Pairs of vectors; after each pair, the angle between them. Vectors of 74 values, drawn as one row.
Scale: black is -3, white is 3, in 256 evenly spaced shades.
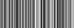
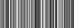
nearly opposite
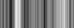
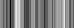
nearly parallel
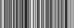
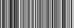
orthogonal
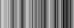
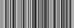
partly aligned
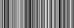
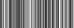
nearly opposite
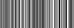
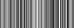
nearly opposite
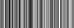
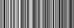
nearly opposite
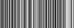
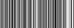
nearly parallel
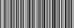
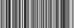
partly opposed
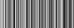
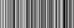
nearly parallel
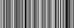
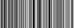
orthogonal
